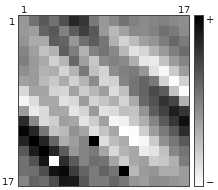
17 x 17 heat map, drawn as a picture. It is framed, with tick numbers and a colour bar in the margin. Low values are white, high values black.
Lone odd cells: 3, 2 higher and 1 lower than their neighbours. Grain: diagonal, down to the right. Average level on the scale: 40%. Ninth with the highest average: bottom left.
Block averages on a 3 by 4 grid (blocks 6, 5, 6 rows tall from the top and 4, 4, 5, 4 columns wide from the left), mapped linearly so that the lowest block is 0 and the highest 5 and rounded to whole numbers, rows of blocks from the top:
2 3 1 2 | 0 0 1 3 | 5 4 1 2
